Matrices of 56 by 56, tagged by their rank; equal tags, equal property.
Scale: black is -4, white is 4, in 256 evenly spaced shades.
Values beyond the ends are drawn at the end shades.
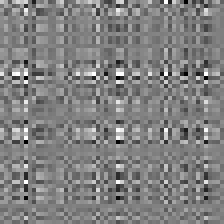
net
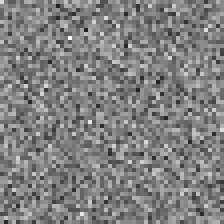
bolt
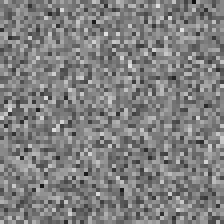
bolt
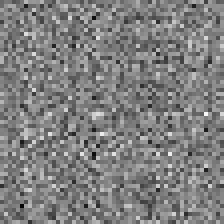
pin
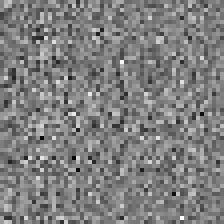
pin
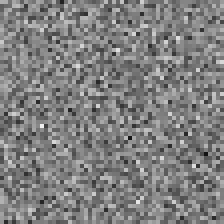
bolt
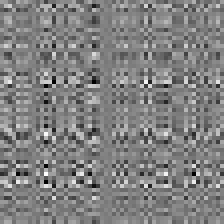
net
